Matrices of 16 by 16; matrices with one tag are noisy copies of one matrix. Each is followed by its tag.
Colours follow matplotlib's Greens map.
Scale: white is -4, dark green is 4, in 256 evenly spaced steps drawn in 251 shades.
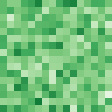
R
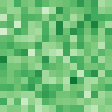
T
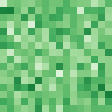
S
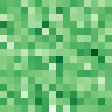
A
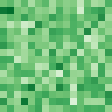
S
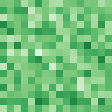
A
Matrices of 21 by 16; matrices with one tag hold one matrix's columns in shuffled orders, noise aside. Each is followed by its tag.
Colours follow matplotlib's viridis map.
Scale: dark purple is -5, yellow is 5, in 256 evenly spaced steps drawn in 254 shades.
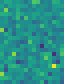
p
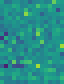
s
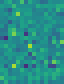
s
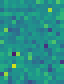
p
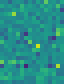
s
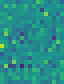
s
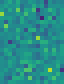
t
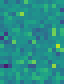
s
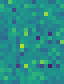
s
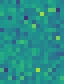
t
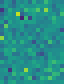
t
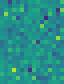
t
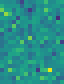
t
